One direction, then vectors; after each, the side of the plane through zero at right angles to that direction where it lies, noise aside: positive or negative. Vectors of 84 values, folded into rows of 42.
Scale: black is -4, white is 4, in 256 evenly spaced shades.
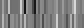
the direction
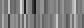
positive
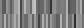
negative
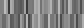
negative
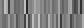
negative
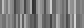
positive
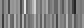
negative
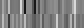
positive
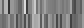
negative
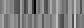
positive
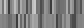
negative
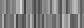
positive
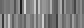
negative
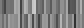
negative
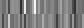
negative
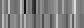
positive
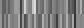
negative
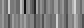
positive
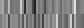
positive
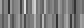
negative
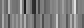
positive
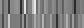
negative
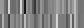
positive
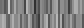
positive
